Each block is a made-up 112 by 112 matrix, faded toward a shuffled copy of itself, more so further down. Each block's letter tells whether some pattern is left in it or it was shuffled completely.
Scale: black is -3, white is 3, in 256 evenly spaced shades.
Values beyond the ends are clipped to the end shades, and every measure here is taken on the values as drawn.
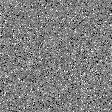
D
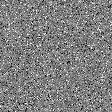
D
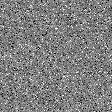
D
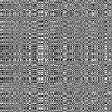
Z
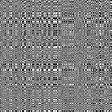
Z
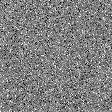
D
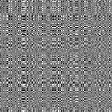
Z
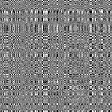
Z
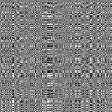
Z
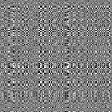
Z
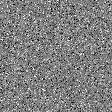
D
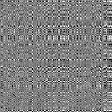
Z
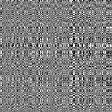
Z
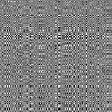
Z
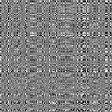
Z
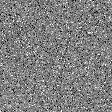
D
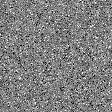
D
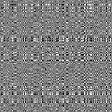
Z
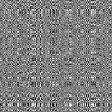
Z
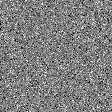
D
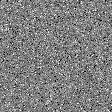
D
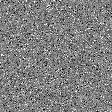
D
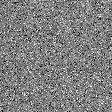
D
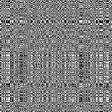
Z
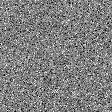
D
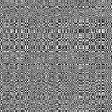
Z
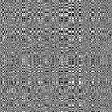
Z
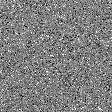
D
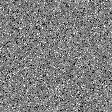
D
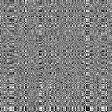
Z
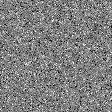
D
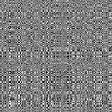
Z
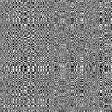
Z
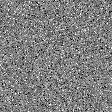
D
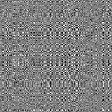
Z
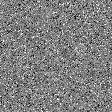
D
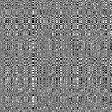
Z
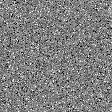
D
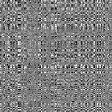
Z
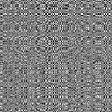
Z
